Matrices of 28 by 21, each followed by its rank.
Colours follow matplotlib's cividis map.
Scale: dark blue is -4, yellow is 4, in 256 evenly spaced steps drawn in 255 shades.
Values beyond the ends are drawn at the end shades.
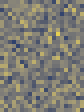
full rank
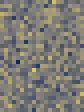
full rank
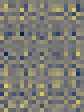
three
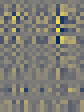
two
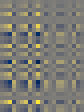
one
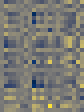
three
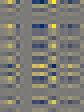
one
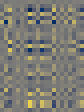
two
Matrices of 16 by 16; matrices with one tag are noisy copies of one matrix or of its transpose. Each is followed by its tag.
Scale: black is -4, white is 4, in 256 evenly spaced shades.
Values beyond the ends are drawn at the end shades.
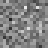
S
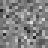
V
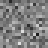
V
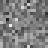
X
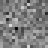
X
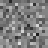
V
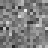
X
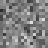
V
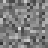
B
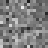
X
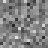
B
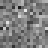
X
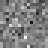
X
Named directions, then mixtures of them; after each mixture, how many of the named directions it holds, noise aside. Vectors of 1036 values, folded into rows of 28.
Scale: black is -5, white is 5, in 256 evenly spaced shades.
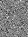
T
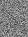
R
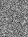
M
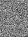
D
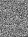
one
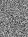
two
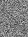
one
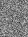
one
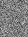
two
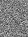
two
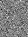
one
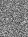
three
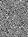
one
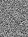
two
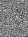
one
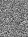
three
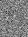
two
